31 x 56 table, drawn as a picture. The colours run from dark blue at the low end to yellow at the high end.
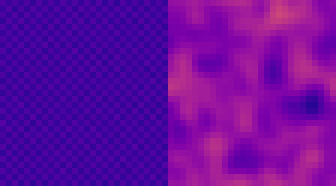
The table splits into one row of 2 panels. Panel 1,1: very low, checkered, faint in contrast. Panel 1,2: low, blotchy.
